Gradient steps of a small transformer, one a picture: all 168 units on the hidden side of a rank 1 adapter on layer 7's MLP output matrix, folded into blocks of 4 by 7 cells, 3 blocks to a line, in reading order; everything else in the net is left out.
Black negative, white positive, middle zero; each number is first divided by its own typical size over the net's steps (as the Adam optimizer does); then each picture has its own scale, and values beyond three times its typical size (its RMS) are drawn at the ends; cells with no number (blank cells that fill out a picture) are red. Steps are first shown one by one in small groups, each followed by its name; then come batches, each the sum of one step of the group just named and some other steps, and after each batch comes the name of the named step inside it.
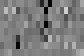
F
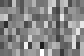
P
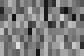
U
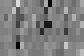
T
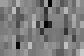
T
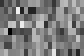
U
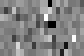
T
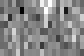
P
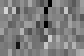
F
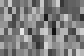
U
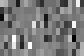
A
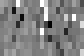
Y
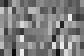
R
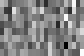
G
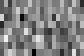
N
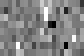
R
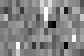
G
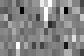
R
